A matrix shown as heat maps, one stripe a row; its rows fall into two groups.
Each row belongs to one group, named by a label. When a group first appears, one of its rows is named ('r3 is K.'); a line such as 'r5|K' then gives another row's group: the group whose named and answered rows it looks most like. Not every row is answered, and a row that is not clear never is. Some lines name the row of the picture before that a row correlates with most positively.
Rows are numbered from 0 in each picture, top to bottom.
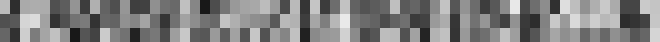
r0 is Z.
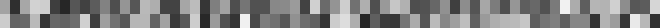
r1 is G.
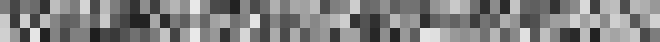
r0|G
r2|G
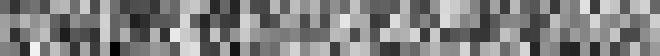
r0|G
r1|Z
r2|Z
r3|G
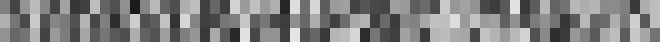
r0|Z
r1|G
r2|G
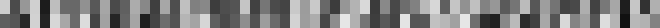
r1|G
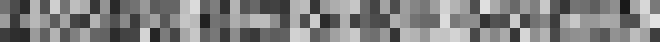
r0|G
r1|Z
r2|G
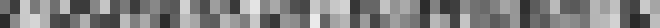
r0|Z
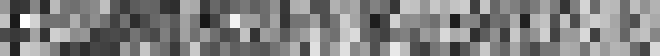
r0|G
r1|Z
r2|G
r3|Z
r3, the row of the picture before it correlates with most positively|1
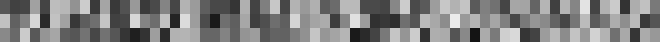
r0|G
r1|G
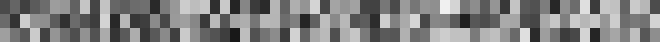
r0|G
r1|Z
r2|G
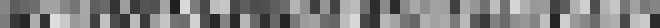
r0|G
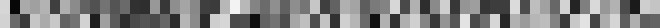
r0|Z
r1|G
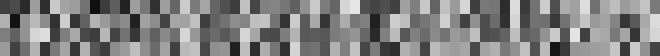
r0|G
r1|Z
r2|Z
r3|G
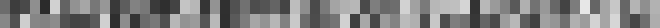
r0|G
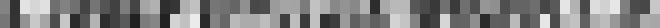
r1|Z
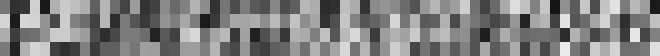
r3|Z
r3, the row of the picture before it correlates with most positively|0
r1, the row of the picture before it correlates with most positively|1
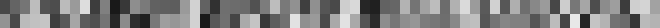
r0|G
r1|Z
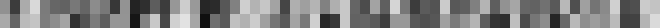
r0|Z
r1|Z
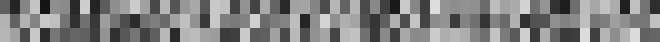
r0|G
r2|G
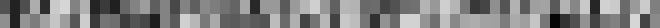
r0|G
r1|G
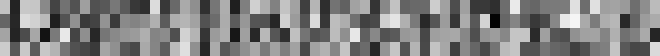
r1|Z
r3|Z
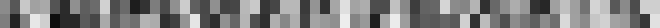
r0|Z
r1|Z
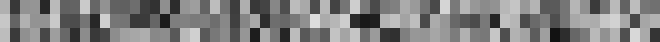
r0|G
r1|Z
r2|G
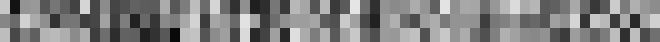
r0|G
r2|G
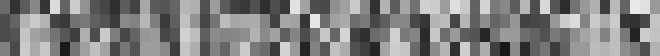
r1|Z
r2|Z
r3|Z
